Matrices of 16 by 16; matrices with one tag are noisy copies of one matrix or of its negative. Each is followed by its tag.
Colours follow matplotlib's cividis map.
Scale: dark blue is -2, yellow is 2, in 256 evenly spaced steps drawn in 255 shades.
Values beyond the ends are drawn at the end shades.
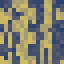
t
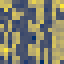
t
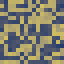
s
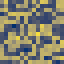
s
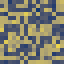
s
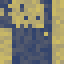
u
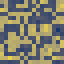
s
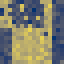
u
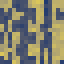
t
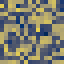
s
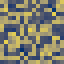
s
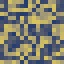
s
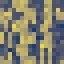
t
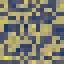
s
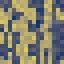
t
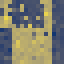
u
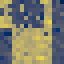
u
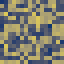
s
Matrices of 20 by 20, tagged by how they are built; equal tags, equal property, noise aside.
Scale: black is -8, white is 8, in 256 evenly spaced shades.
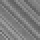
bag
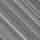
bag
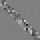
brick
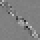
brick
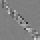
brick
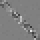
brick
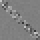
brick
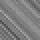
bag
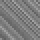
bag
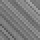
bag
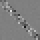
brick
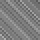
bag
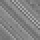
bag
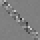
brick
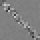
brick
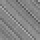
bag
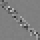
brick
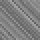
bag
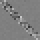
brick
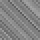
bag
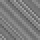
bag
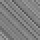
bag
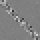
brick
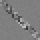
brick
